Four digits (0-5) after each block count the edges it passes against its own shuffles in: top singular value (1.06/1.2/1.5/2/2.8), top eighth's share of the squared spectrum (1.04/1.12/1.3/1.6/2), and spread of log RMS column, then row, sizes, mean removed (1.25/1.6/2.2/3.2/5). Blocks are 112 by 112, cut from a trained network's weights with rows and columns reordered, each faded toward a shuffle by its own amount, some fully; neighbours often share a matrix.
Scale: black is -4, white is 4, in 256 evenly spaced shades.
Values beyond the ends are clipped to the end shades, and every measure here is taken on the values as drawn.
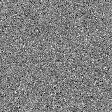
0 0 0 0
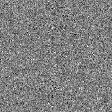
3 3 1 1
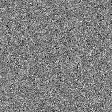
1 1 0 0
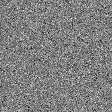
0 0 0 0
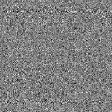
3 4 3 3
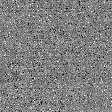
2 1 1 0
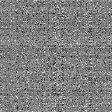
3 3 3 0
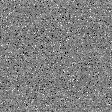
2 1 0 0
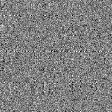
3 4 2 2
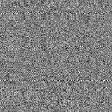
4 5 2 3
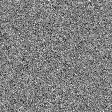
0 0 0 0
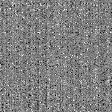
3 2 0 2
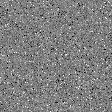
0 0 0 0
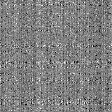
4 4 1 3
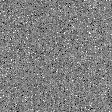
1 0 0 0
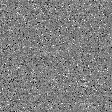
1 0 0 0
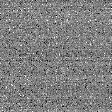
3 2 2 0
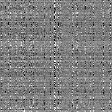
4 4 4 1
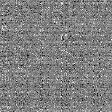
3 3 3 0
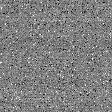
2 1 1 0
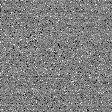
2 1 1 0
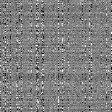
4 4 4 0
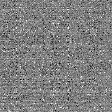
3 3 3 0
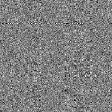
3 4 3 2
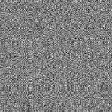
4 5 2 3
